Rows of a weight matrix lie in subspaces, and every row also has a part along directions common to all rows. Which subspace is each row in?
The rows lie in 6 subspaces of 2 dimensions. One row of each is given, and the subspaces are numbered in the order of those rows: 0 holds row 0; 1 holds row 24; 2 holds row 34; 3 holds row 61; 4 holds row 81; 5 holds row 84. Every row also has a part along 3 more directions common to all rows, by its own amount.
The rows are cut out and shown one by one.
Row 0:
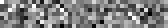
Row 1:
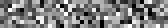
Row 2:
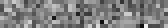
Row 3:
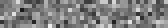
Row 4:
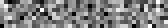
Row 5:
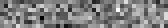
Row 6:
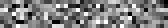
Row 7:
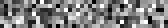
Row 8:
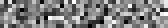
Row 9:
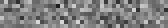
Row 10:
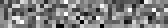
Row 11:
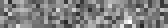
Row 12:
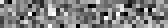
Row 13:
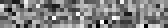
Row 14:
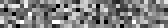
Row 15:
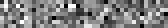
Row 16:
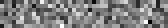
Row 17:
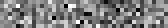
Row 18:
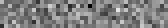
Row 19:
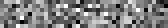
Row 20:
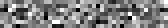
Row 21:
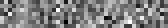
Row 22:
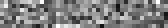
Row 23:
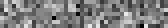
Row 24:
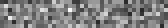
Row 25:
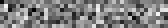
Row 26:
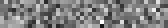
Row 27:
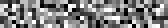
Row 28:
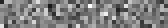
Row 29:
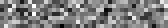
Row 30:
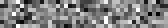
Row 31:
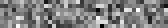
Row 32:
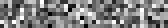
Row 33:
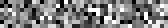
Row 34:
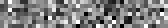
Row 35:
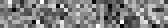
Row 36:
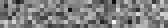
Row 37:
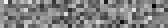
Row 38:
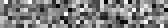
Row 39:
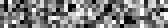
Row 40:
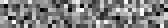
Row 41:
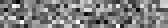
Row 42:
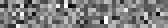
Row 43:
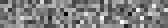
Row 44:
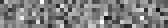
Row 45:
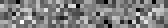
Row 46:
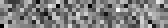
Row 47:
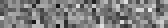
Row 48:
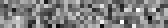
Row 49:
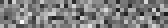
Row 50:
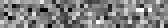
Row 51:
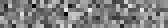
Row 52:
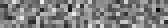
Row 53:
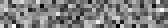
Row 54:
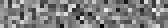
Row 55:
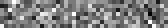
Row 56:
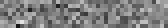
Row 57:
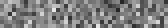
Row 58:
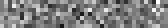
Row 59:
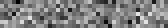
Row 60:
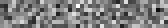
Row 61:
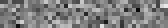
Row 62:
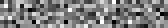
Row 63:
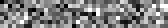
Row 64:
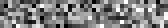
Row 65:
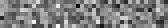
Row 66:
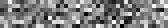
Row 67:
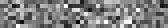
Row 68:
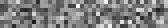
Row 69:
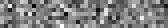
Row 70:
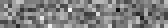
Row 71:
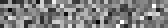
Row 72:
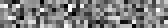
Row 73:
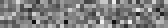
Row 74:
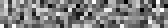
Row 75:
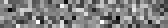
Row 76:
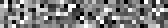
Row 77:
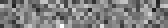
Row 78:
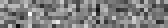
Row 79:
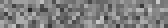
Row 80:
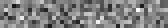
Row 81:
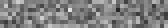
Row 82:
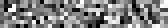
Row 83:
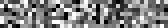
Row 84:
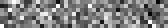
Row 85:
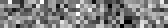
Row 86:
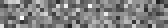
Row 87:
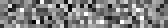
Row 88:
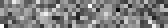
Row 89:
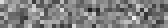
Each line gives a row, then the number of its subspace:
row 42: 0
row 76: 3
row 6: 0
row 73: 4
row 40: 1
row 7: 3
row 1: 3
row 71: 1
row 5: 4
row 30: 4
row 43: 1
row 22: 4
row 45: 4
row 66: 2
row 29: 0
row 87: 5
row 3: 4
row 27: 2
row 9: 1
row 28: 5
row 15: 2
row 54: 3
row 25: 0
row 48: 3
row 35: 2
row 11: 2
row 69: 0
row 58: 3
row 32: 4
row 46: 5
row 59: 4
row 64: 4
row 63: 0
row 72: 5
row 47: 4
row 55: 5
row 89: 0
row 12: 5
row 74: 3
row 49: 5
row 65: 4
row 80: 1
